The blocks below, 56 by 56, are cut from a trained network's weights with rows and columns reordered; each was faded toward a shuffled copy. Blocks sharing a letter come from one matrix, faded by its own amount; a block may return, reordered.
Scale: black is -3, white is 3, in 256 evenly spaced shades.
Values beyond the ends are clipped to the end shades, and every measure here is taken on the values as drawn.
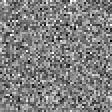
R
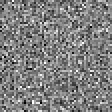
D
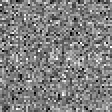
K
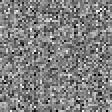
D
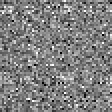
K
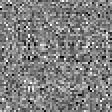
K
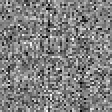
D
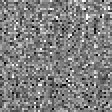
K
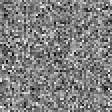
D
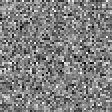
R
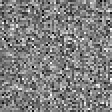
D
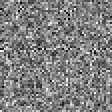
R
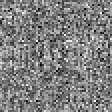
D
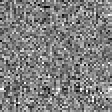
R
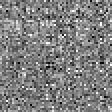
K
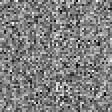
D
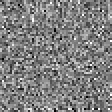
R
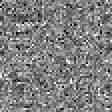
K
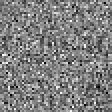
R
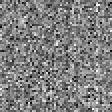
D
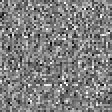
R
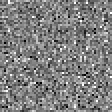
K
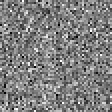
R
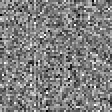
D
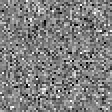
K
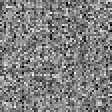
D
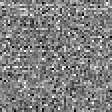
K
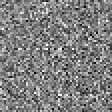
R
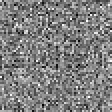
D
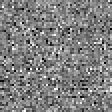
K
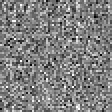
D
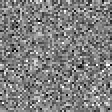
R
